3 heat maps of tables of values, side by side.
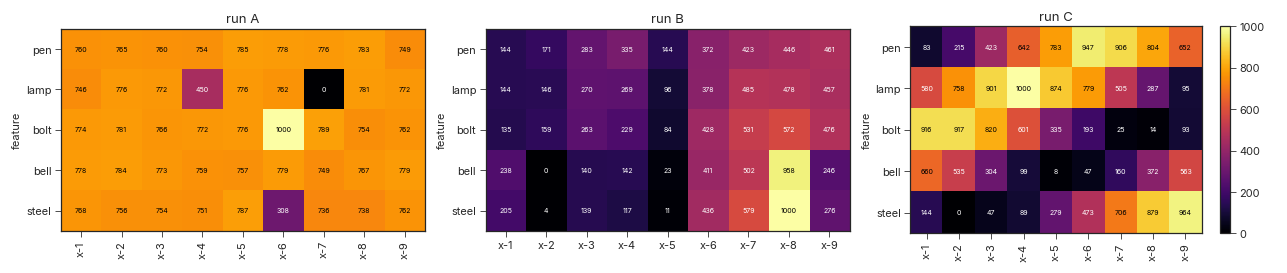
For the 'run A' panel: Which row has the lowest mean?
lamp
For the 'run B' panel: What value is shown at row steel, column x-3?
139
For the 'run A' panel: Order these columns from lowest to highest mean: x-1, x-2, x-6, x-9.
x-6, x-9, x-1, x-2
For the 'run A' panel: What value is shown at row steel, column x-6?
308
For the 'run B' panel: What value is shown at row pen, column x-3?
283
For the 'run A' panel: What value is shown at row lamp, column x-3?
772
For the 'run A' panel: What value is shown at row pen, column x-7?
776
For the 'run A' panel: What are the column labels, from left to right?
x-1, x-2, x-3, x-4, x-5, x-6, x-7, x-8, x-9
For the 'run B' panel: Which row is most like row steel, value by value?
bell
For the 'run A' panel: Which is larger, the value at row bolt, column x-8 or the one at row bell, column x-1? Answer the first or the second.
the second
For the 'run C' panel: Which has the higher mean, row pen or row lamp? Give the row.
lamp
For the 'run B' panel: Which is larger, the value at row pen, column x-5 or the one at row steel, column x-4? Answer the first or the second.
the first
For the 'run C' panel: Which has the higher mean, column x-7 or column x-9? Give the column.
x-9
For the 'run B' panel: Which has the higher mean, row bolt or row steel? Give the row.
bolt
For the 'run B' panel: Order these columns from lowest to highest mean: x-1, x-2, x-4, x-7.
x-2, x-1, x-4, x-7
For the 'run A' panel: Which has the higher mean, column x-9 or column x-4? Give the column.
x-9
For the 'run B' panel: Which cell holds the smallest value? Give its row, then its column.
bell, x-2
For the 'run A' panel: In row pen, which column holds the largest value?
x-5
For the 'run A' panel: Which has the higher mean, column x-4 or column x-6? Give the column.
x-6
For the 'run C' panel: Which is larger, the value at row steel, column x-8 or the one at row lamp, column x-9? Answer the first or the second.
the first
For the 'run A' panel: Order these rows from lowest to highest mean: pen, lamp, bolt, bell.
lamp, pen, bell, bolt
